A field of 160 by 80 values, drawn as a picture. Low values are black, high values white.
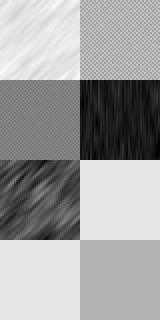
It is made of 4 by 2 panels. Panel 1,1: very high, slanting up to the right, faint in contrast. Panel 1,2: high, checkered. Panel 2,1: middling, checkered, faint in contrast. Panel 2,2: very low, streaked downward, faint in contrast. Panel 3,1: low, slanting up to the right. Panel 3,2: very high, flat. Panel 4,1: very high, flat. Panel 4,2: high, flat.
